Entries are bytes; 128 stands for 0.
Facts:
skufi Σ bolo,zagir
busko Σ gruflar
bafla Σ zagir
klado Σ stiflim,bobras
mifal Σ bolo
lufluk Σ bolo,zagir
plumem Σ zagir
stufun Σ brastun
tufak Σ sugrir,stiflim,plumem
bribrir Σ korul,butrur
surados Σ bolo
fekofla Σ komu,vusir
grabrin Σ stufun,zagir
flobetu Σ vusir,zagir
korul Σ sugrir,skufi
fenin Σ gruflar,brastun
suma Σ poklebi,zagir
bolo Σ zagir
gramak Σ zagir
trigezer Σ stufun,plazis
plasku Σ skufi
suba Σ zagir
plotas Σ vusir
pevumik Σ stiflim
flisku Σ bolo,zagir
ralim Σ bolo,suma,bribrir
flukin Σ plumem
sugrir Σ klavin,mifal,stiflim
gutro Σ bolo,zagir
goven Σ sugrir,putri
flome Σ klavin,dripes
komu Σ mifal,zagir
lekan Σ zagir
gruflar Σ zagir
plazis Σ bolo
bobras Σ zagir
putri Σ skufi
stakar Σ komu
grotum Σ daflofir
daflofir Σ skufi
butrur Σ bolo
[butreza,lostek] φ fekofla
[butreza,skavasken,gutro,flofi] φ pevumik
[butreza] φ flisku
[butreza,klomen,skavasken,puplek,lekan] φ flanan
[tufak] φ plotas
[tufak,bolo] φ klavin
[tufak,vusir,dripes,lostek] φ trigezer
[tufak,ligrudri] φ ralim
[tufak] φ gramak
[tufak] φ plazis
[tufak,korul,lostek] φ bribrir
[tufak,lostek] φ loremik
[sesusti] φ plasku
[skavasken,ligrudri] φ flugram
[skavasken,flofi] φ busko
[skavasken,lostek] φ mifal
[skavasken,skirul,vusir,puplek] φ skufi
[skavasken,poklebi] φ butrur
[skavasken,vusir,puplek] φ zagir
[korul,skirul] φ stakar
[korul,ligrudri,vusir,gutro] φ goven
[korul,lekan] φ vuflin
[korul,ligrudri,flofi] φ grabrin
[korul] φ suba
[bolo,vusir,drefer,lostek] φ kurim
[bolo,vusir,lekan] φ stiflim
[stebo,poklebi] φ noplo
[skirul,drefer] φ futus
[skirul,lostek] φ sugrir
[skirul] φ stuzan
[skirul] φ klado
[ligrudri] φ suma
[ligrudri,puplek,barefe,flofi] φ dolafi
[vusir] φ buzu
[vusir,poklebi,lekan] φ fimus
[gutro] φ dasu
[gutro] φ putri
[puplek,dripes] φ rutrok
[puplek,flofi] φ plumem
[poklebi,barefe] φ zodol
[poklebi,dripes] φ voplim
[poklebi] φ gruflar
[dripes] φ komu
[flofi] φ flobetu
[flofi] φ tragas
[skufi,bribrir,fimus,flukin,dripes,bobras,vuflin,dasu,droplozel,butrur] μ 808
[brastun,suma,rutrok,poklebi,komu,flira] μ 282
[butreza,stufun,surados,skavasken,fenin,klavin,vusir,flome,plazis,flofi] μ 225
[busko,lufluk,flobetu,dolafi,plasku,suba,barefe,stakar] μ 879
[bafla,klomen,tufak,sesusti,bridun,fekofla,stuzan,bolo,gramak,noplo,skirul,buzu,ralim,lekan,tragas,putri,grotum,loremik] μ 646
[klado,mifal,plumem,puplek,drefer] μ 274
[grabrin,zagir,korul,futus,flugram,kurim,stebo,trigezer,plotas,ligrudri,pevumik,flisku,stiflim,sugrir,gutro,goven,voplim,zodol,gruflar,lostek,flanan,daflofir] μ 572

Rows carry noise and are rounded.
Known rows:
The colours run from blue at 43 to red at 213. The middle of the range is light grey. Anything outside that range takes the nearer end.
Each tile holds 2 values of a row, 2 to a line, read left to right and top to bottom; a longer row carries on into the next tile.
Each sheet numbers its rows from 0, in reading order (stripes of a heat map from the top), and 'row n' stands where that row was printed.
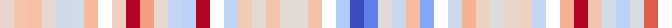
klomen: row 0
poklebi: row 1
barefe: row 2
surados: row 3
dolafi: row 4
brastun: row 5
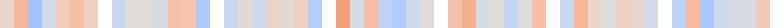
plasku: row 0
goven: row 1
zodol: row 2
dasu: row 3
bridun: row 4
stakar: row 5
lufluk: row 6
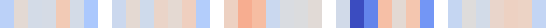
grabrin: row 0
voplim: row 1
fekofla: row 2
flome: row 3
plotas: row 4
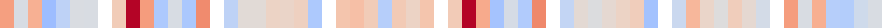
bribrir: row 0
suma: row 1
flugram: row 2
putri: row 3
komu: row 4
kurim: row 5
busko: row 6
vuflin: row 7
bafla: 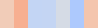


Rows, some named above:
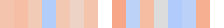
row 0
putri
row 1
dripes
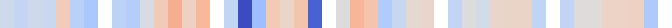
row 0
plumem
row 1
korul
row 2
klavin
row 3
ralim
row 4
plotas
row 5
flugram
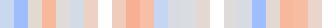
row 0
puplek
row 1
fekofla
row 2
daflofir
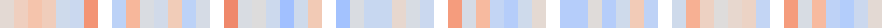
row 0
skirul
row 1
suba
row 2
droplozel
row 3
flisku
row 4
dasu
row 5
mifal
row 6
dolafi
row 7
dasu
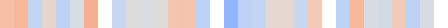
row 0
sesusti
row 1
sugrir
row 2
gutro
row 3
suba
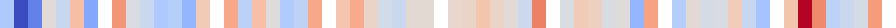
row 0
surados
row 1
bobras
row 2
dripes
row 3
noplo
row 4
tufak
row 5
lekan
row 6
zagir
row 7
rutrok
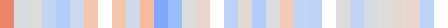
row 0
flukin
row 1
butrur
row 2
gruflar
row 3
klado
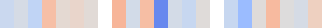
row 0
stebo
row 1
skufi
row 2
puplek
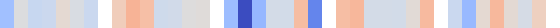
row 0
flisku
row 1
loremik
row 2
plazis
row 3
grotum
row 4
puplek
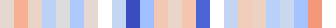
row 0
gramak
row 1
klavin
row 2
bolo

